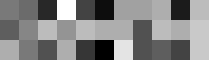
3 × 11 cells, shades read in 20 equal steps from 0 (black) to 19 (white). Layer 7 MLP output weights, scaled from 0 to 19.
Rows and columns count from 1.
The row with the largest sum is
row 2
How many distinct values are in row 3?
9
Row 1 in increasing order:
1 2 3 5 8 9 12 12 13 14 19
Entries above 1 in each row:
10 11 10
